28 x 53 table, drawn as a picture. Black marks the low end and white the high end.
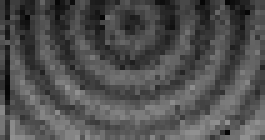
Average level on the scale: 30%. Slope: up to the bottom. Rings: centred on the top middle. Odd lines: column 2.
